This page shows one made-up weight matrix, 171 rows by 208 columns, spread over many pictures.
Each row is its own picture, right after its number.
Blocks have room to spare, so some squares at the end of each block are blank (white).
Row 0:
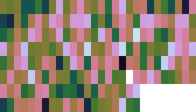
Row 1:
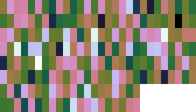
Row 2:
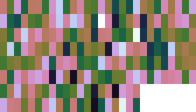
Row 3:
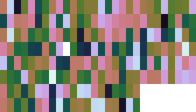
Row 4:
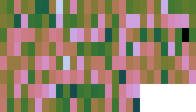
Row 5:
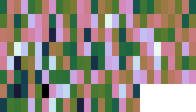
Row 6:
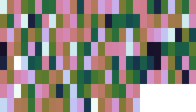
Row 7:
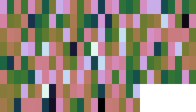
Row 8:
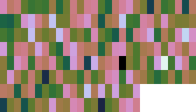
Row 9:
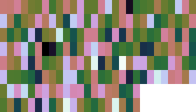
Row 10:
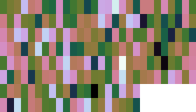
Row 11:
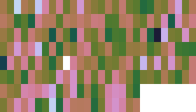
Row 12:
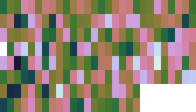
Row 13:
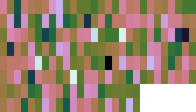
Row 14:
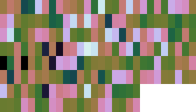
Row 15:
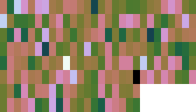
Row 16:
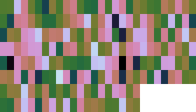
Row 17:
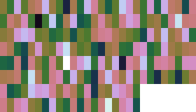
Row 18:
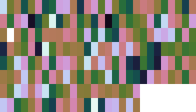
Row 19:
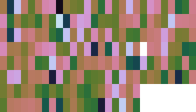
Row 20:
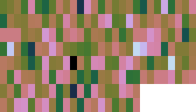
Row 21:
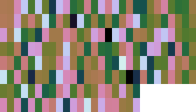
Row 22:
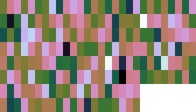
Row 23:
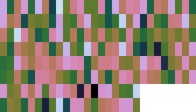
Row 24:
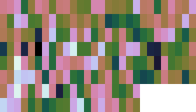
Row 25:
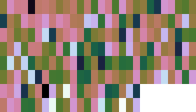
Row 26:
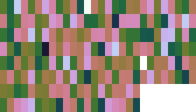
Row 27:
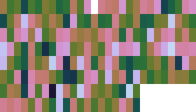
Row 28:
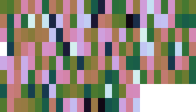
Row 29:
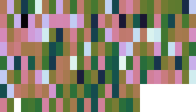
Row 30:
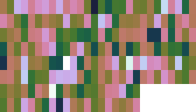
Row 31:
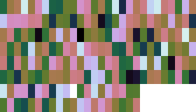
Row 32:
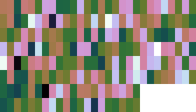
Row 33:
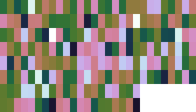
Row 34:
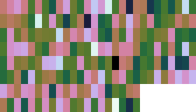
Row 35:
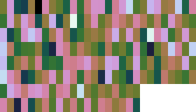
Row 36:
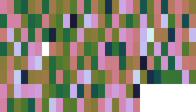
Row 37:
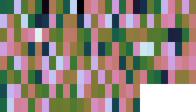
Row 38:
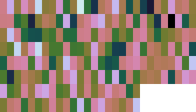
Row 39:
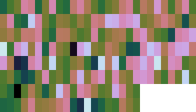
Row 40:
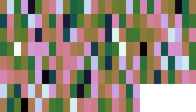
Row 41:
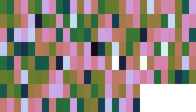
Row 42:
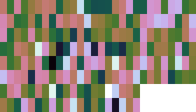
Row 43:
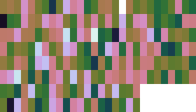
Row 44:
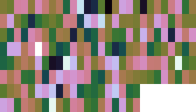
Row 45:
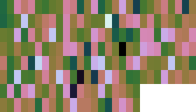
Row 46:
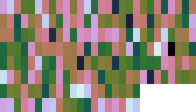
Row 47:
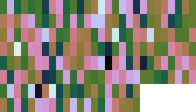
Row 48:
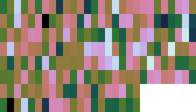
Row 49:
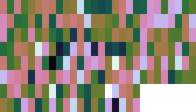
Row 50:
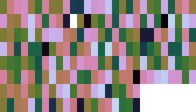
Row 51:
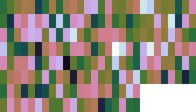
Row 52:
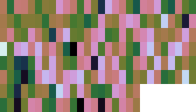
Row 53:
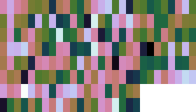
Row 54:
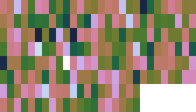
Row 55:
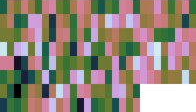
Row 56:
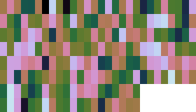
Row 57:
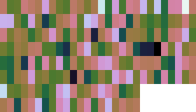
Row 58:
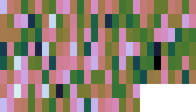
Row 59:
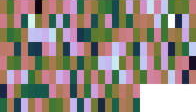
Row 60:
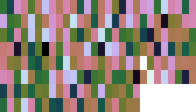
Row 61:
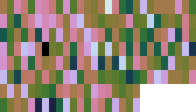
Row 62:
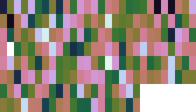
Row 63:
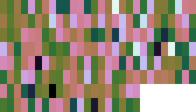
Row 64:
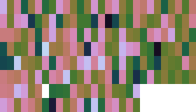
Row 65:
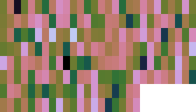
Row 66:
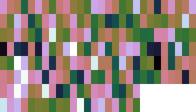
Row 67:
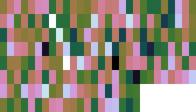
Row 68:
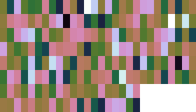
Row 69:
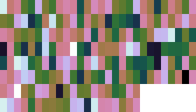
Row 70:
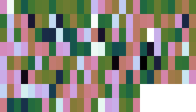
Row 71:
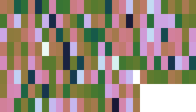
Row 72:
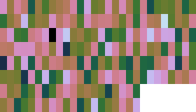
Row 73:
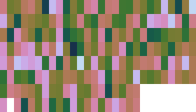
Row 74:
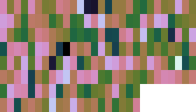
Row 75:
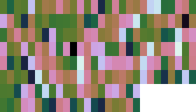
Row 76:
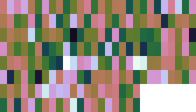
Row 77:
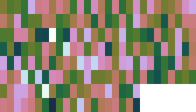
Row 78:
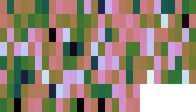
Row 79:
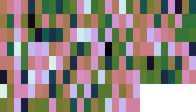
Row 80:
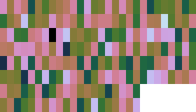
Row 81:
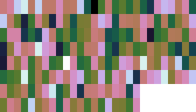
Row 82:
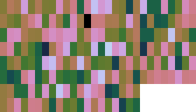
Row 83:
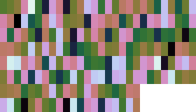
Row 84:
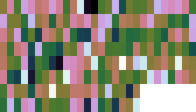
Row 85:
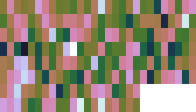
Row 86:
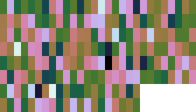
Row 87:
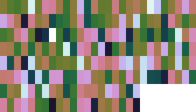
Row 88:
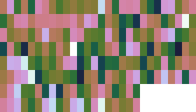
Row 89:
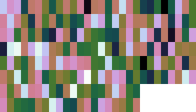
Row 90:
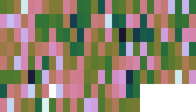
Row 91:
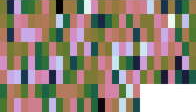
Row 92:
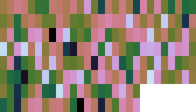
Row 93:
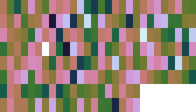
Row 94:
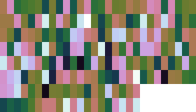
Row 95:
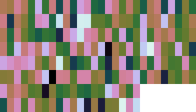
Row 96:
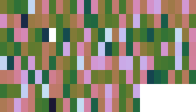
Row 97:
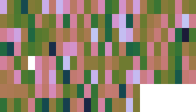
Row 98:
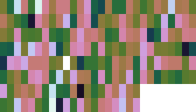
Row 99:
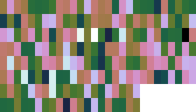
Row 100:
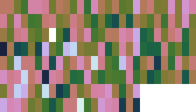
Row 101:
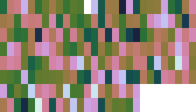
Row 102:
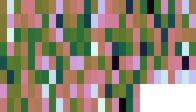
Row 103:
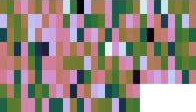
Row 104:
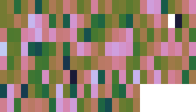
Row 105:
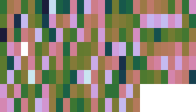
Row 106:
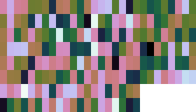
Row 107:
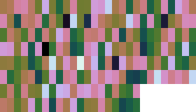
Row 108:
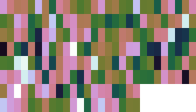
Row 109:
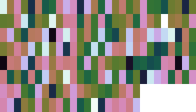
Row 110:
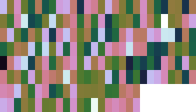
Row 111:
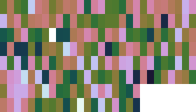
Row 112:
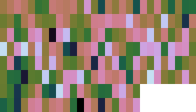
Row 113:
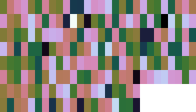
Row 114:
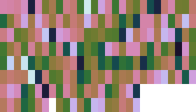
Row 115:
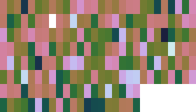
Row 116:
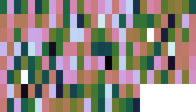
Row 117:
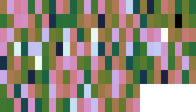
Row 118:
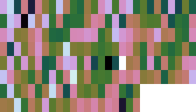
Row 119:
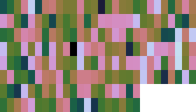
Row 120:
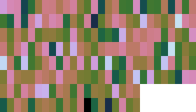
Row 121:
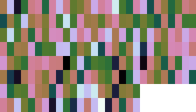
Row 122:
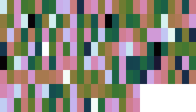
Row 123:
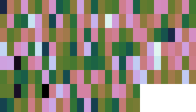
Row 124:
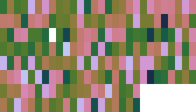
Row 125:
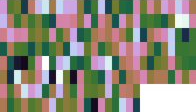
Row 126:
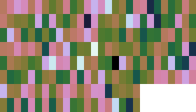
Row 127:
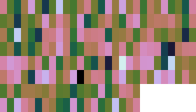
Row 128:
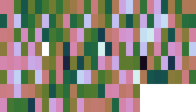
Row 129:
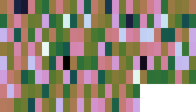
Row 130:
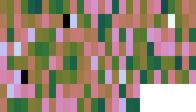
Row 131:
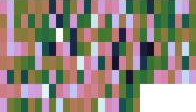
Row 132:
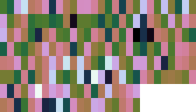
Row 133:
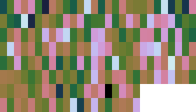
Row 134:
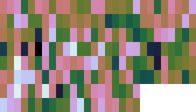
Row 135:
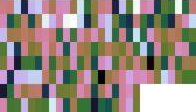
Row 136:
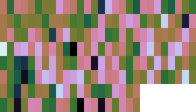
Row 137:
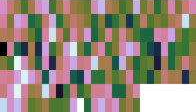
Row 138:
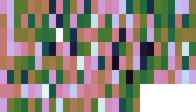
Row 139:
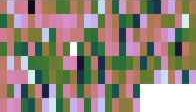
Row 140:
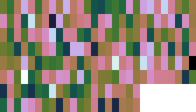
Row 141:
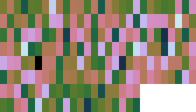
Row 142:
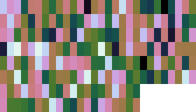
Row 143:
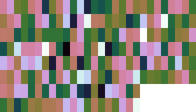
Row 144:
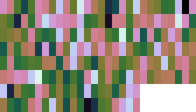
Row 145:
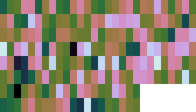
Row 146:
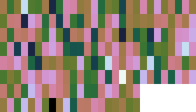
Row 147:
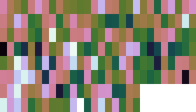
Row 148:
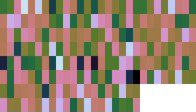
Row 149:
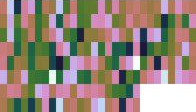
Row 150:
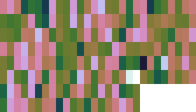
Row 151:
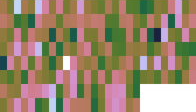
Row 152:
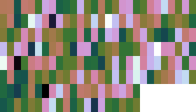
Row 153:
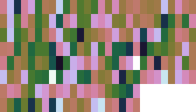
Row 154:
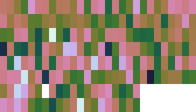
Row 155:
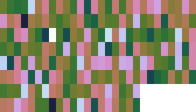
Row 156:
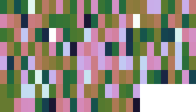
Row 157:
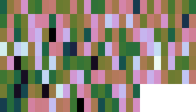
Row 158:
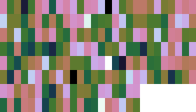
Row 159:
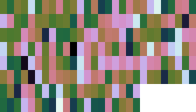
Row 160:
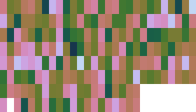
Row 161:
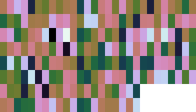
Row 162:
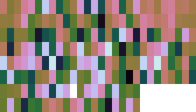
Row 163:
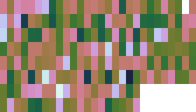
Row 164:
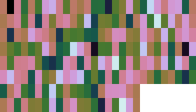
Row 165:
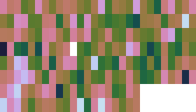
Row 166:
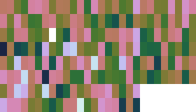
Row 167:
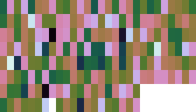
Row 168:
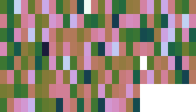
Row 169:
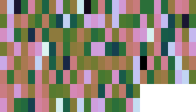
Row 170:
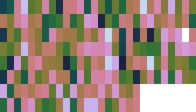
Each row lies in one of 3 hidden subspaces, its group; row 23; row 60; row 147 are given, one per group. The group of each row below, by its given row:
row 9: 60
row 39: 147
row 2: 23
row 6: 147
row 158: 23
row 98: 60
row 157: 147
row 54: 60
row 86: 23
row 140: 60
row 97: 23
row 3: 60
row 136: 147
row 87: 147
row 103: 60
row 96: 147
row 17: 60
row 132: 23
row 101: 23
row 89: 60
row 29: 23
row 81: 60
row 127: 23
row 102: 60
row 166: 147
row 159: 147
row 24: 147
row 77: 147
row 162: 23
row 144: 23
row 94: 60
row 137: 147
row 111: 147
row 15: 60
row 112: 147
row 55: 147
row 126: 60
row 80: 147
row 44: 60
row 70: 60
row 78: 147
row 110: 147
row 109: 147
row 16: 23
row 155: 147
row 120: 23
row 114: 147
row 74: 60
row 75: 147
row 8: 23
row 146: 23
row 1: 23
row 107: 60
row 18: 147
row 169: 60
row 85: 147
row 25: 147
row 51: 60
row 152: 147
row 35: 60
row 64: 147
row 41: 60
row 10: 23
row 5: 147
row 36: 60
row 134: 147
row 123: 147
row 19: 60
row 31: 23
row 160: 23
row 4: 23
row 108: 147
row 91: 60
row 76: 60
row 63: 23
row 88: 147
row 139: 147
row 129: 60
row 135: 23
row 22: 23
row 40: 23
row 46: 23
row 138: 60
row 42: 60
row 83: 23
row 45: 23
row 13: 23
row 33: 147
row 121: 60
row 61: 60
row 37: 23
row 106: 60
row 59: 60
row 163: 23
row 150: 23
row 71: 60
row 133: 23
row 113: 60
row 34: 60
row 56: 23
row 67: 60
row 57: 23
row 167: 147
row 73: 23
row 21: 23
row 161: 147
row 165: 147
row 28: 60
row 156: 147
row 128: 60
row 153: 60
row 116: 23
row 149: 60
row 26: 60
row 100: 147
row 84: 60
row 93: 60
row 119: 147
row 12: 147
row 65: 60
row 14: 23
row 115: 23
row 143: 60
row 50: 60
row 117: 23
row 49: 60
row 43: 23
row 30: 60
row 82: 60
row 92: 147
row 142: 60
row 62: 23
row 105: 23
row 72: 147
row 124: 147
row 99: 23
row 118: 23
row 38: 60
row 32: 147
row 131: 60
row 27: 60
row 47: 23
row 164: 60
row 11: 60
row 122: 147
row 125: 23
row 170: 23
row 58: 147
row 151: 60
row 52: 147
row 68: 60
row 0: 23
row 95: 60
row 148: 23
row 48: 23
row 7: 147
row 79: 60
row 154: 147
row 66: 147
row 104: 60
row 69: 147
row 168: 60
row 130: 60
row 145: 147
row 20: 23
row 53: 60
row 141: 23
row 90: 23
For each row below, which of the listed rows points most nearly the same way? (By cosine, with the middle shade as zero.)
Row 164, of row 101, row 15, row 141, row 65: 15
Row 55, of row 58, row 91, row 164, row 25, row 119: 119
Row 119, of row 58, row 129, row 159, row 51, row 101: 159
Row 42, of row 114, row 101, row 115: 115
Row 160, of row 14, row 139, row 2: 2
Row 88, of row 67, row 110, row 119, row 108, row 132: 108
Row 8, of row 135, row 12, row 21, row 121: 12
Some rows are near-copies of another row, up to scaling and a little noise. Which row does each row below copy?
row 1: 117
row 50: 113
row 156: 33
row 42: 49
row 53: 106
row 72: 80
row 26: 168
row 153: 149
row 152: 32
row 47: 86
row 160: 73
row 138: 131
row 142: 89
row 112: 92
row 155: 96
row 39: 145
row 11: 151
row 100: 166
